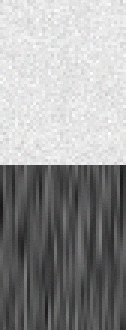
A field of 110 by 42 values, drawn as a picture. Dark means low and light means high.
It is made of 2 by 1 panels. Panel 1,1: very high, fine-grained, faint in contrast. Panel 2,1: low, streaked downward.
